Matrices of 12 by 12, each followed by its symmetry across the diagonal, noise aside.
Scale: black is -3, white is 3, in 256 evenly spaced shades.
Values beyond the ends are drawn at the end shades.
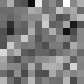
neither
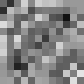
symmetric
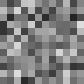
antisymmetric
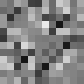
symmetric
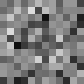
symmetric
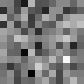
neither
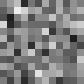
antisymmetric
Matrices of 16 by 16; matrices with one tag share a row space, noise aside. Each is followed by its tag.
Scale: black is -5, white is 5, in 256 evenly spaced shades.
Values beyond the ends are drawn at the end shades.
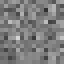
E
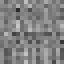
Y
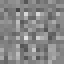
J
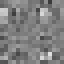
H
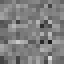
H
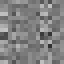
H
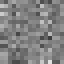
H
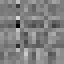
J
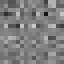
E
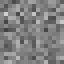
E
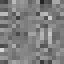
H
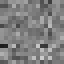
H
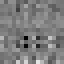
J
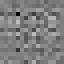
J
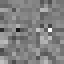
H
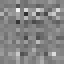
J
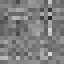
H
